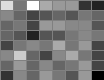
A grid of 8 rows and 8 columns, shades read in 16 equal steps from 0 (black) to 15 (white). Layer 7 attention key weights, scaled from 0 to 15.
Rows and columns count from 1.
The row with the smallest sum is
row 4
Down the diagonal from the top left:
13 6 4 5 10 10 9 0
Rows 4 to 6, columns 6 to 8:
7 8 7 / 7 9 4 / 10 7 4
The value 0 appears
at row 8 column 8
